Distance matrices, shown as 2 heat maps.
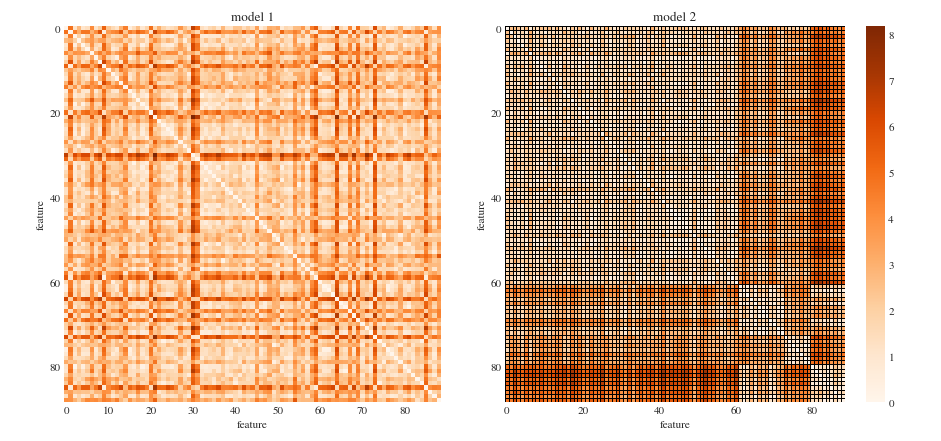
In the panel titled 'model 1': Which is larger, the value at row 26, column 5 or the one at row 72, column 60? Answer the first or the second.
the first
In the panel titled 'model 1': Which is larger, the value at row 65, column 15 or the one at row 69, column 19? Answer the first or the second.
the second
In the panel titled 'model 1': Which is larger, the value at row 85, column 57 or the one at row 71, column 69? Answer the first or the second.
the second
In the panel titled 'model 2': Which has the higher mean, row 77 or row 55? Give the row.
77
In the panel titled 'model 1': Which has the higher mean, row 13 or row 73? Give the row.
73
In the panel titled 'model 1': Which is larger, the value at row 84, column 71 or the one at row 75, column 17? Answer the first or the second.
the second
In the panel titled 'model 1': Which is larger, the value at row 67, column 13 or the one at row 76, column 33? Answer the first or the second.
the first
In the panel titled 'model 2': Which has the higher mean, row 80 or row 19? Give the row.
80
